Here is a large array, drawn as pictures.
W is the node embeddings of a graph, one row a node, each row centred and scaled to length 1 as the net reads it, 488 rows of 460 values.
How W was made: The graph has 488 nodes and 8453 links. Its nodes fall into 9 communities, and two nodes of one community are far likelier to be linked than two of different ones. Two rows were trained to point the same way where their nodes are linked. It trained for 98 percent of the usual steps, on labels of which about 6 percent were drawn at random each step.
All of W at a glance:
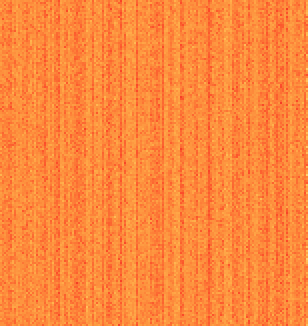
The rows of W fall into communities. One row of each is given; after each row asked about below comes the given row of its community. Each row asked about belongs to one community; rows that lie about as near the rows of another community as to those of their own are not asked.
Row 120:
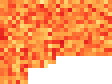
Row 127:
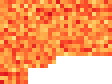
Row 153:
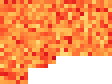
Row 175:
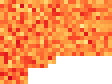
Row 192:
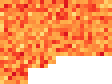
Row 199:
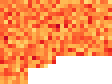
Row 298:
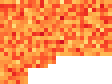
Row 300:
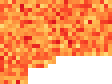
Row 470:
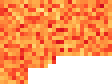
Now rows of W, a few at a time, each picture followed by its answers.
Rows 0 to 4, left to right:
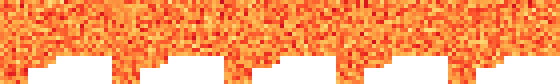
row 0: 298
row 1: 120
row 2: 298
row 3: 199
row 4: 470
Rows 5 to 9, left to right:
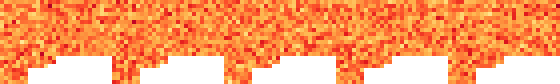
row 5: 192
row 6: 300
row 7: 127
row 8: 175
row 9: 127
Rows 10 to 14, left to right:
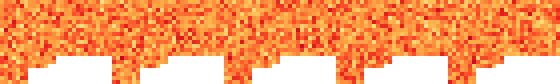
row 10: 153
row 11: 300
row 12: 470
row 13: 175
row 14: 300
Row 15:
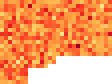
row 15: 192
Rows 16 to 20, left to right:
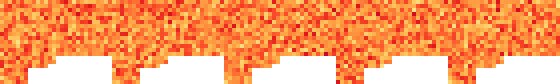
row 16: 192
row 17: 192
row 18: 199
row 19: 120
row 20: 199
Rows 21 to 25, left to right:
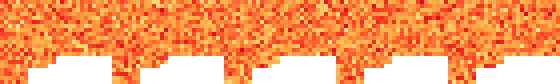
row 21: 120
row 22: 127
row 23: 199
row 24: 470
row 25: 298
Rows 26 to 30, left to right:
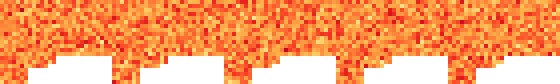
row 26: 470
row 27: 300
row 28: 192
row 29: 120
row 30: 175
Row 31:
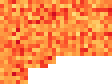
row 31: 127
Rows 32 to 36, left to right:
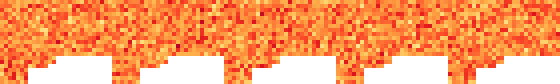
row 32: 298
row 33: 192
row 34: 153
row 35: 298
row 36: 127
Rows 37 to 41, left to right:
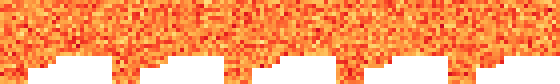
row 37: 192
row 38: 175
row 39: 192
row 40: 470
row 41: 127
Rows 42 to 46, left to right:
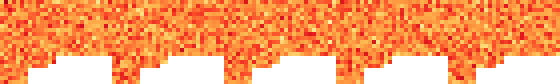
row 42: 300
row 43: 175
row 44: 199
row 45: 199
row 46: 298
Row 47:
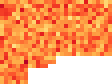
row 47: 153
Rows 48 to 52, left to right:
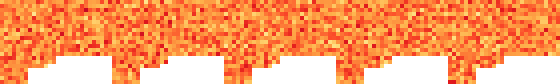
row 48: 300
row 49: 470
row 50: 192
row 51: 192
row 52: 300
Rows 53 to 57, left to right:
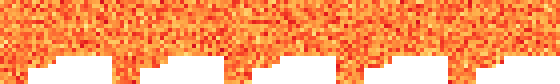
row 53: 470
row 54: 470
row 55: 120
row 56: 300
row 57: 300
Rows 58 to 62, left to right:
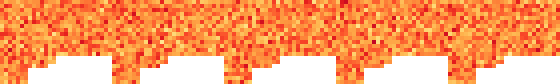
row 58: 298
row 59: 153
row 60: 127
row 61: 199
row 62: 153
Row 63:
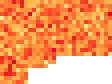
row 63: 153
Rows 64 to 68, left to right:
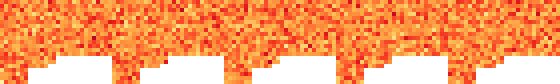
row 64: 470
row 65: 470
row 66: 298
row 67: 120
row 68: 192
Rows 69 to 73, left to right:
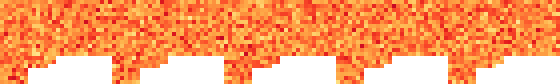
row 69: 192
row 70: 300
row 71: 127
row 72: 470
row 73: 192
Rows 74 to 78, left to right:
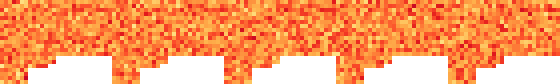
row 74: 153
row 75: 127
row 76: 300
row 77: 298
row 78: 175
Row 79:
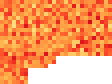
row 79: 470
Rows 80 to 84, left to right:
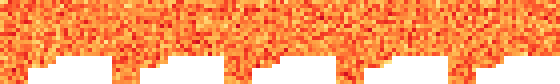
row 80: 192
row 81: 300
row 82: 127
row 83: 175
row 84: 127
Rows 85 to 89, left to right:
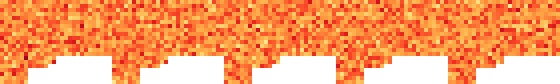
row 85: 300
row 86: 199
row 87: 153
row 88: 300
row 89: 470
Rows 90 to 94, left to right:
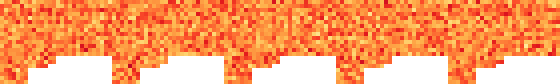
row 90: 153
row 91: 470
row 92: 127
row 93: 470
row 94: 153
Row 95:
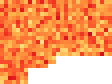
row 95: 199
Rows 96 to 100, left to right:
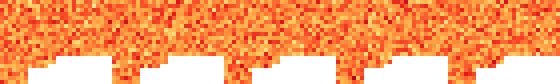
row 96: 300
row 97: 298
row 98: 298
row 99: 192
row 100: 127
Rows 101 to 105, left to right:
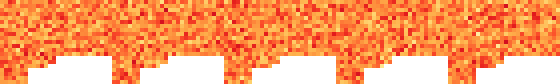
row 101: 120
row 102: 120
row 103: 120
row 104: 192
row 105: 175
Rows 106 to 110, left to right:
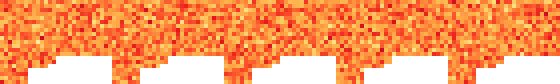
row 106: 192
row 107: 192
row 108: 175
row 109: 298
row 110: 127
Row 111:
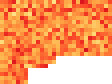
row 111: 127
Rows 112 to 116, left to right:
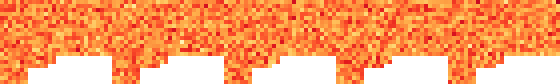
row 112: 300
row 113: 470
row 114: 470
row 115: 192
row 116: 120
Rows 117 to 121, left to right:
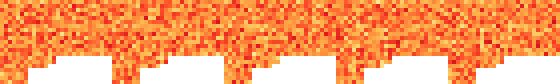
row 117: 470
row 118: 298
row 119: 298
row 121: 470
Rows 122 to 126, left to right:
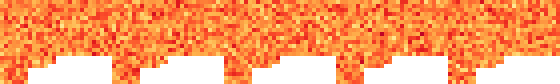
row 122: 470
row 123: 192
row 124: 153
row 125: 153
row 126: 120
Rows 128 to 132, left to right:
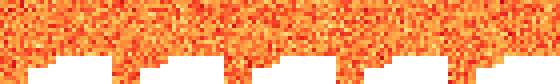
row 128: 199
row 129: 127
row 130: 175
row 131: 127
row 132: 300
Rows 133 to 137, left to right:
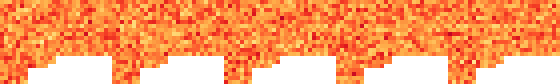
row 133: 175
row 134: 120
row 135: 120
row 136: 127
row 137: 120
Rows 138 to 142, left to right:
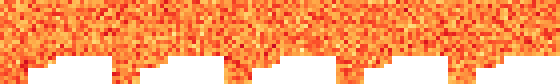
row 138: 175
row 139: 120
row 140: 470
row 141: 470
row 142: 298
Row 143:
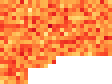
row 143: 199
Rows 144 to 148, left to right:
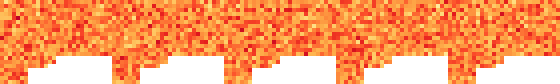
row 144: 192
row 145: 199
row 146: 300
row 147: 120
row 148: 199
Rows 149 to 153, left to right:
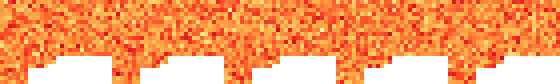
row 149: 192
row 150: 127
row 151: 127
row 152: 300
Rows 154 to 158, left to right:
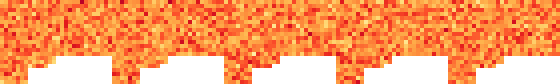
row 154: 199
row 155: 127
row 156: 175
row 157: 175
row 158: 127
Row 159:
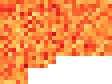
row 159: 153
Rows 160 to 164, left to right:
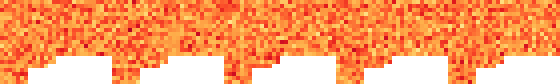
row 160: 192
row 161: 300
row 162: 153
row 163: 127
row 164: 470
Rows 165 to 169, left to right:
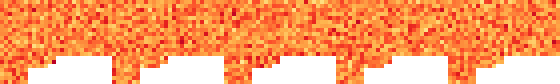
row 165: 470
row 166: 300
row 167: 175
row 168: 300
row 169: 199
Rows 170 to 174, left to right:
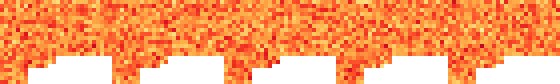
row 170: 300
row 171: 298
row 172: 127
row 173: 470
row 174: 199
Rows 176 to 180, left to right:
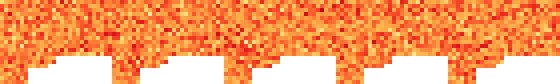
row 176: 470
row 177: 120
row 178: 127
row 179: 153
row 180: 127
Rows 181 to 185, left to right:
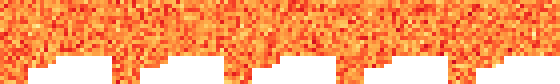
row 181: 192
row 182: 300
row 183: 153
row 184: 153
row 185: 192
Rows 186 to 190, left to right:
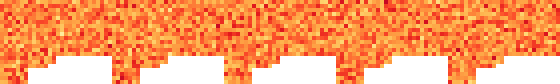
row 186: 470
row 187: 300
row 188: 127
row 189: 470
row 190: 300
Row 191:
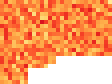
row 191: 199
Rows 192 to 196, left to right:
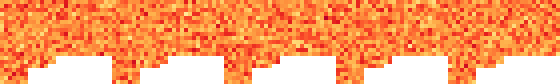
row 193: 120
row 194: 120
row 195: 300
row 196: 298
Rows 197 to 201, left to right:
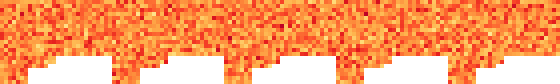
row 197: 298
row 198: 300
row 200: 199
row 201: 192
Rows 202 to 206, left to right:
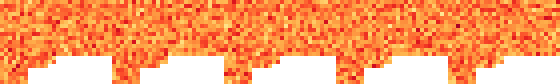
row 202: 298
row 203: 298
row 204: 127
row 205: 470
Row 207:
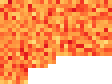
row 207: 199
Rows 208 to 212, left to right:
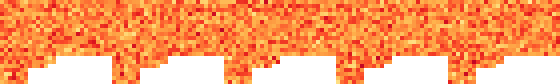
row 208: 470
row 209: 153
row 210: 192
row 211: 175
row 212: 300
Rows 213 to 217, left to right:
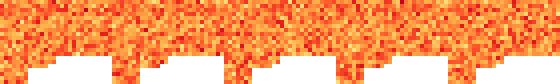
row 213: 153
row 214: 153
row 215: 470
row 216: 153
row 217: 192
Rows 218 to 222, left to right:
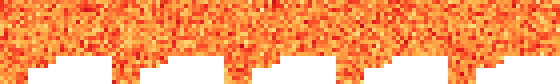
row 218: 127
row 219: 120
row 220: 470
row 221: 192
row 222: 298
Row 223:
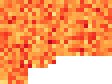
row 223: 120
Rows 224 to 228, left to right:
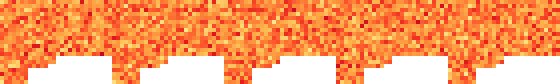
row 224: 175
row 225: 199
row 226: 192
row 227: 120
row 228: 470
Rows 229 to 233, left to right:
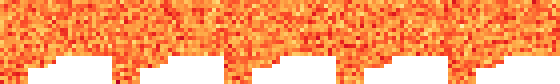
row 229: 192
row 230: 175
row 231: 120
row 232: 127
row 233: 120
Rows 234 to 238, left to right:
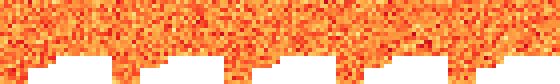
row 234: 175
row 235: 199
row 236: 300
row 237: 153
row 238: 199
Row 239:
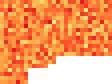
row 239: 127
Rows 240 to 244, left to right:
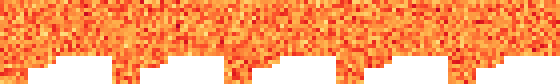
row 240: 199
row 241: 153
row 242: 175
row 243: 127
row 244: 470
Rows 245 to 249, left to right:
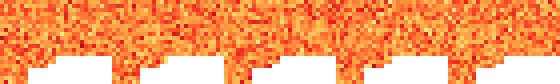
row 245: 127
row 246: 298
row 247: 127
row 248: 199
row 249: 199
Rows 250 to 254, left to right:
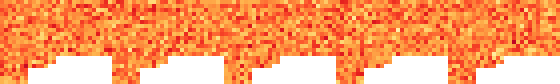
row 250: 199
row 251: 153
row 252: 298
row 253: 120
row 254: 192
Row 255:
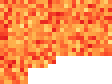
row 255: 120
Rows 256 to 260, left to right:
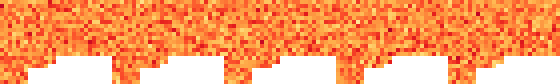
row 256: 470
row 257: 298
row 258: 153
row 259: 470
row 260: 300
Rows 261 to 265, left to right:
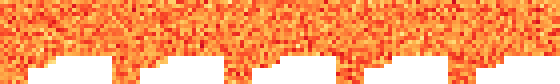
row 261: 298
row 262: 298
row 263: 192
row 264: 175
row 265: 175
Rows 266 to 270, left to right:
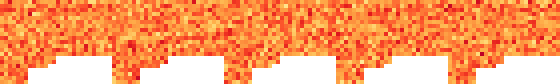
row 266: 153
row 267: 175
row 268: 120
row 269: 298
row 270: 175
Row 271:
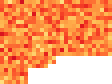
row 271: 298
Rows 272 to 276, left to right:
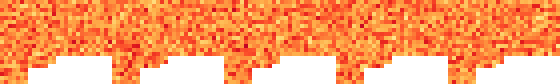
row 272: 300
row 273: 127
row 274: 127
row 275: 153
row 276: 300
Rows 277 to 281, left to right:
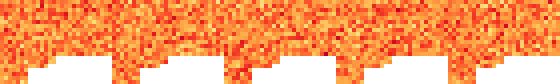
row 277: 298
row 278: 120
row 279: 175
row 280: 153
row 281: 199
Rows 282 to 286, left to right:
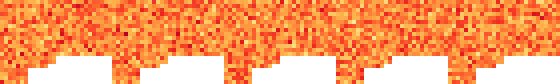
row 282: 298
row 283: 192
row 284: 470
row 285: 192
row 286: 127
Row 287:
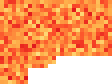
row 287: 199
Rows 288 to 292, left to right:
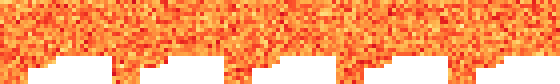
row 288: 175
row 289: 300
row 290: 192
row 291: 175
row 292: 298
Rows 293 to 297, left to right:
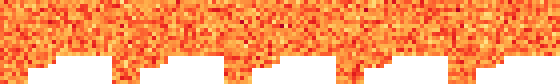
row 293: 300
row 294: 300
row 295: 199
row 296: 127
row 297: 192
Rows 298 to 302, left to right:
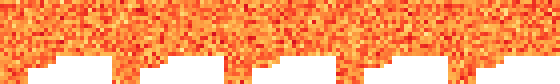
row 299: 127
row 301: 153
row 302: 298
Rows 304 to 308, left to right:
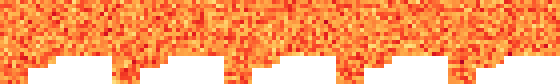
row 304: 298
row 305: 175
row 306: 127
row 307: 298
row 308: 192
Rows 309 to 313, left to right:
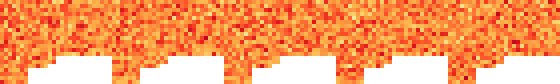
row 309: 300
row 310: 192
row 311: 300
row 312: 470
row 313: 199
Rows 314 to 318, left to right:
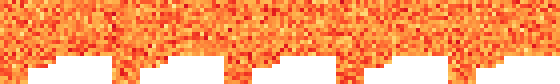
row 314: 300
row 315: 120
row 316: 153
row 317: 175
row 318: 298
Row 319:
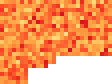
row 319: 175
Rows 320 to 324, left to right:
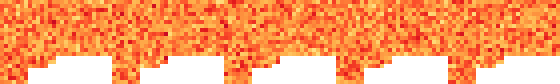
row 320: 175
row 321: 153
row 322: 120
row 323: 199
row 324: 470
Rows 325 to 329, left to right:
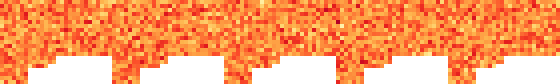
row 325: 153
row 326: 175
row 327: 127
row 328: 300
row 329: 120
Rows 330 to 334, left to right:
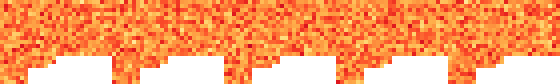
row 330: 192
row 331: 300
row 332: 192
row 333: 300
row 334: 127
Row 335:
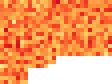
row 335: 127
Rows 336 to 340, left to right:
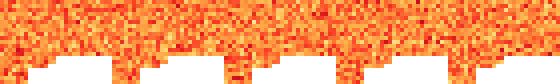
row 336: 127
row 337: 192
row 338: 470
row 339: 175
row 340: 199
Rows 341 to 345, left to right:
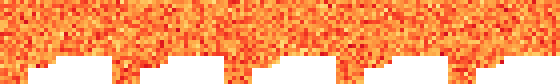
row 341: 298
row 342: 175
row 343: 199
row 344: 120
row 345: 470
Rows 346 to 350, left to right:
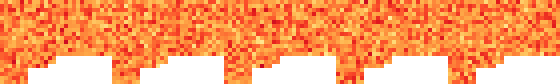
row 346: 175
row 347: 192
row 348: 300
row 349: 175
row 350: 470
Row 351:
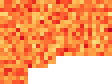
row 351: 192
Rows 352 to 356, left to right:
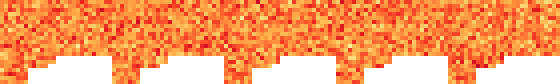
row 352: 127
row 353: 470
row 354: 120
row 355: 153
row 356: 175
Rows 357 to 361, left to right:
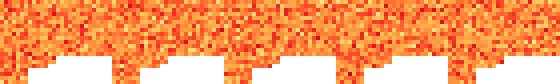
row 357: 199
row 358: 192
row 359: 127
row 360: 175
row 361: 120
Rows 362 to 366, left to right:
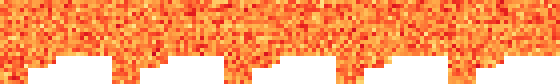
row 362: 470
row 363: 153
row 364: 298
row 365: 298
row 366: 120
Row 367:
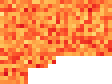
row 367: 192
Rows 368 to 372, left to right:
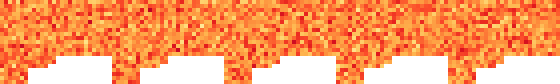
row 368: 175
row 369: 153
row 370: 192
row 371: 192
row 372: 127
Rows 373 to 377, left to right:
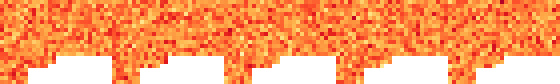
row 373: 175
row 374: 120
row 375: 298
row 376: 300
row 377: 153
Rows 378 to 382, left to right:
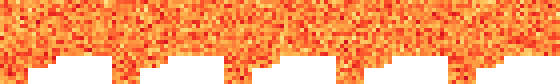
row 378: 153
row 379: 120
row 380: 199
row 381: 470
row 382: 470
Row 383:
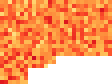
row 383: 300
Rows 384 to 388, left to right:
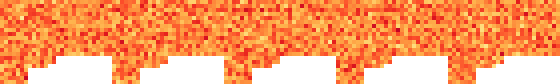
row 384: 470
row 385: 192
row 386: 127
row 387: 470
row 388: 470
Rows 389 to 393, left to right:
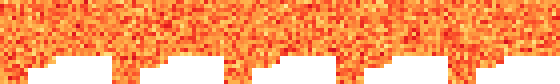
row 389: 298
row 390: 298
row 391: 192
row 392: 300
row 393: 120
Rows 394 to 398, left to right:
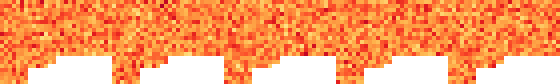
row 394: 298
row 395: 120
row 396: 127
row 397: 192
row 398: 127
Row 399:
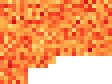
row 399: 298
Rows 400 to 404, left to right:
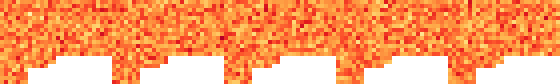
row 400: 127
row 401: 300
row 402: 120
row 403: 127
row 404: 298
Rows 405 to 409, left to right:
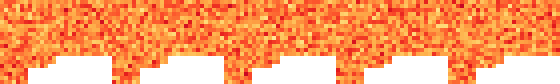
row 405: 127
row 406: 298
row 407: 298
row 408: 300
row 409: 470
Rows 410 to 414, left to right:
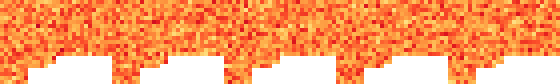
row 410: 192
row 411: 120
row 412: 300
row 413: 298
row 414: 298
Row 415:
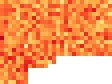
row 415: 175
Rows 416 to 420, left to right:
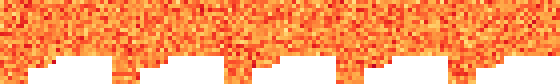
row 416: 192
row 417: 127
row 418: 120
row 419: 300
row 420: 199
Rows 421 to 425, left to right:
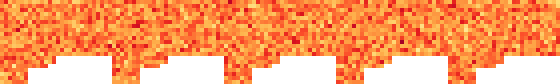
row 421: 470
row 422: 300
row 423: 153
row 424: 199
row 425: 153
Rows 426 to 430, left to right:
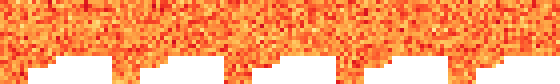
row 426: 127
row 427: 199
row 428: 120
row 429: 300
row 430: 470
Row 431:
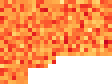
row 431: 300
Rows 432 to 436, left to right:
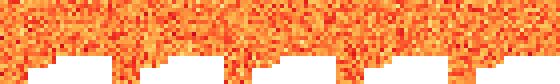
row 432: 153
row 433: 120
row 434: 120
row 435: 192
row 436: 127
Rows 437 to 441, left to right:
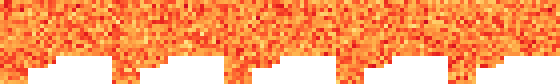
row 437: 199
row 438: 120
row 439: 175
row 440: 175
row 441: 300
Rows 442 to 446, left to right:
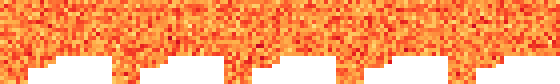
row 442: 192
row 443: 127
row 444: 300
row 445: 300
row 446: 153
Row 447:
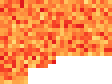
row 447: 199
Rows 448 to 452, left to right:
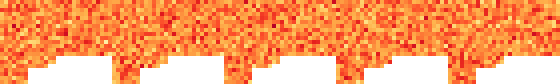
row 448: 192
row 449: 298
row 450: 470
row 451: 192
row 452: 175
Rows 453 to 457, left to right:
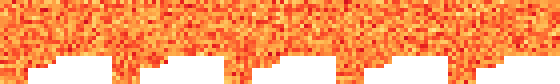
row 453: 192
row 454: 298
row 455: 127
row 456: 127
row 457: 300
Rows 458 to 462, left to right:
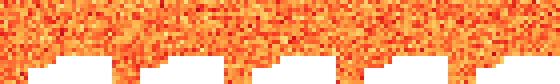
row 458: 120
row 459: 175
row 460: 300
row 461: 300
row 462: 298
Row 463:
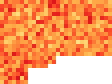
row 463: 175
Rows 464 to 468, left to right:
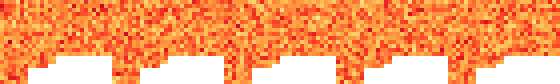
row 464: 298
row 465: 127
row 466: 300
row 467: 153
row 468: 300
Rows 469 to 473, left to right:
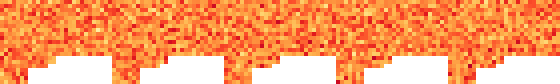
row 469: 298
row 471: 300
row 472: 300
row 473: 127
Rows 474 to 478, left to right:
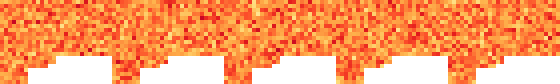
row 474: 298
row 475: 470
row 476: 153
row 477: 199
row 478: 470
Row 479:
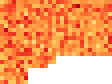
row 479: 127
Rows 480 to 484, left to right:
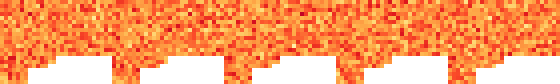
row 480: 199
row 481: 199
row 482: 153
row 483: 298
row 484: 120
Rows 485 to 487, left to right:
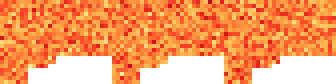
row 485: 153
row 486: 470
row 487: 175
